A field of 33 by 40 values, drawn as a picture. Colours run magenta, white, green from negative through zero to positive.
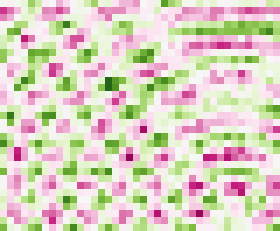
No row or column stands out. Overall the values sit about 50% of the way up the scale. Stripes running across repeat 8 times from top to bottom. Rings spread out from the bottom right. There is no overall slope.
